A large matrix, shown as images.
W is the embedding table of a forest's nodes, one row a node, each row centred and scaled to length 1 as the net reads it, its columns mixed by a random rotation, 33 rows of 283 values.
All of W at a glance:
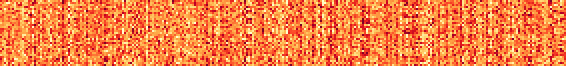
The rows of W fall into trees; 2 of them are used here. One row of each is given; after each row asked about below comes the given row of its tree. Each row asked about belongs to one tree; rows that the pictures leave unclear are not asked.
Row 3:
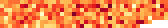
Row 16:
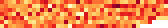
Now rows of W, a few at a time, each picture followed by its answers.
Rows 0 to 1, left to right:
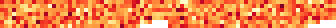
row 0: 16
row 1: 16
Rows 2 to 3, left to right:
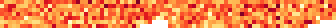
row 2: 16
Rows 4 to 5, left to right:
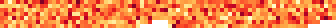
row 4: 16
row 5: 3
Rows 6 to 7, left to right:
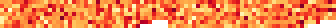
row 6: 3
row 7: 16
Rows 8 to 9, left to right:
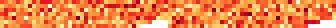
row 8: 16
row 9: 3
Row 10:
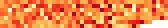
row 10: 3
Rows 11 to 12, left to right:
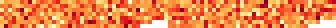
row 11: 3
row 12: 16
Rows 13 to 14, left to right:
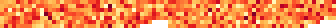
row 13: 3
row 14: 16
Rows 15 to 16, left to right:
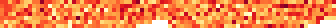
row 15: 16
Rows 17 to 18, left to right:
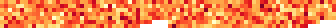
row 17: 3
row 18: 3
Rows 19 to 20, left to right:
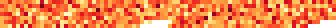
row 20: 3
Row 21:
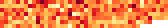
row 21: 16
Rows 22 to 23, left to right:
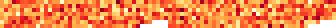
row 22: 3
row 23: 16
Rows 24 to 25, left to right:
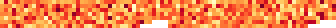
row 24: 3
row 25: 3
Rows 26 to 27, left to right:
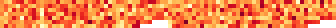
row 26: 3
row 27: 3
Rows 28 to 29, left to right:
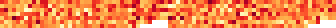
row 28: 16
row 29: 16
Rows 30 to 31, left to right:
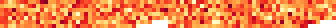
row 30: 16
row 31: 3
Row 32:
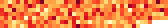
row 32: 16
